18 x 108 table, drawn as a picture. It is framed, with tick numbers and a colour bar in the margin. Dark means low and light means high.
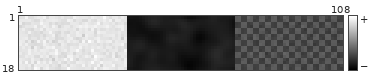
The table splits into one row of 3 panels. Panel 1,1: very high, fine-grained, faint in contrast. Panel 1,2: very low, blotchy, faint in contrast. Panel 1,3: low, checkered.
